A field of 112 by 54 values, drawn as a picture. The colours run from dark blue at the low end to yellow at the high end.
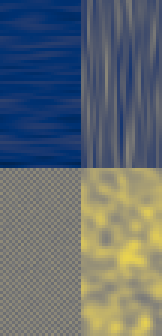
The table splits into 2 rows of 2 panels. Panel 1,1: very low, streaked across, faint in contrast. Panel 1,2: low, streaked downward. Panel 2,1: middling, checkered. Panel 2,2: high, blotchy.
